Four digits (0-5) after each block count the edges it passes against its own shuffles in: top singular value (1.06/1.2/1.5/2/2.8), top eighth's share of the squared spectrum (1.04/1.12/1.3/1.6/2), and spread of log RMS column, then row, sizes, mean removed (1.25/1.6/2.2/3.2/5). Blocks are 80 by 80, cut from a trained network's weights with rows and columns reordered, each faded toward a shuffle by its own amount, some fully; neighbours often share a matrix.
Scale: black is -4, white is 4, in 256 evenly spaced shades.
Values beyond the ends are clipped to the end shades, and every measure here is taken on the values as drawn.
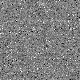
0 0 0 0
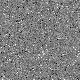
0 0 0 0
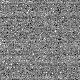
2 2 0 0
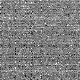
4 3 2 1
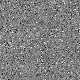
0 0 0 0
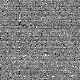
3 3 2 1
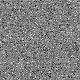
0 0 0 0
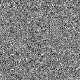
3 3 0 2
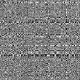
4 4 2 3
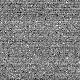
3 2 0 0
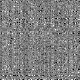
3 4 0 3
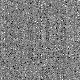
2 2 0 1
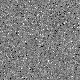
0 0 0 0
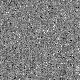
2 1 0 0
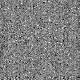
2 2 0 1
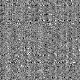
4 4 0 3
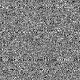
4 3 0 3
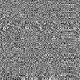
4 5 2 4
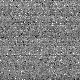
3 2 0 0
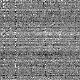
4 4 3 2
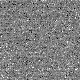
1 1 0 0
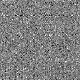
3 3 1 1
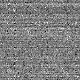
4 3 2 2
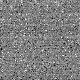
2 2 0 0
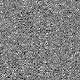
3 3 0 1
